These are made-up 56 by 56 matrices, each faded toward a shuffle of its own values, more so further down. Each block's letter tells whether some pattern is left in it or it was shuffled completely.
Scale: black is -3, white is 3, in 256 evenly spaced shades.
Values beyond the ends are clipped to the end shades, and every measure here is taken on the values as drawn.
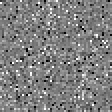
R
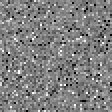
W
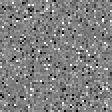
W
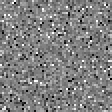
W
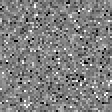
W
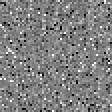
R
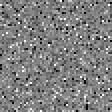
W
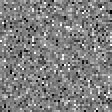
R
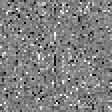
R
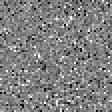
W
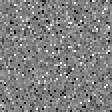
W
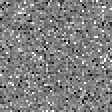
W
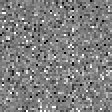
R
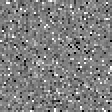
W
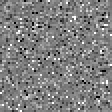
R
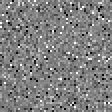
W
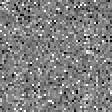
R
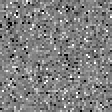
W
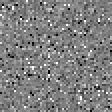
R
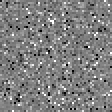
R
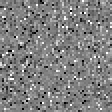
R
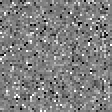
R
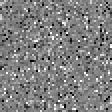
R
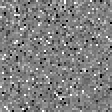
W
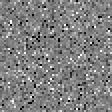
R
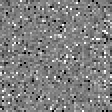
R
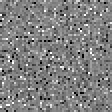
R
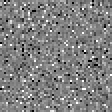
R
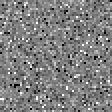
W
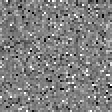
R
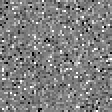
W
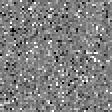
R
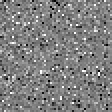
R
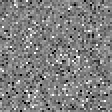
R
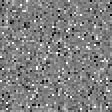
R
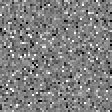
W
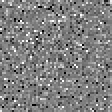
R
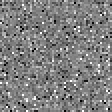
W
